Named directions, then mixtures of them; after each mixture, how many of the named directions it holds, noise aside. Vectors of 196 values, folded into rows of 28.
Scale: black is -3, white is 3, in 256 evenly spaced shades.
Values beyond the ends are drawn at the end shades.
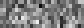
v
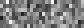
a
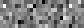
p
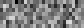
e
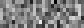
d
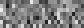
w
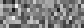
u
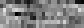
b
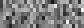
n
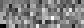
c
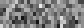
one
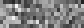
two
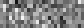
three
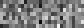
three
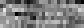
one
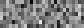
one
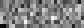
two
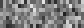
three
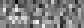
three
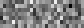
two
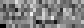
three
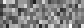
three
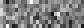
three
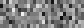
two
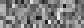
two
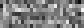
two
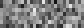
three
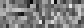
three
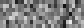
one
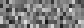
three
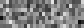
one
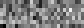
three
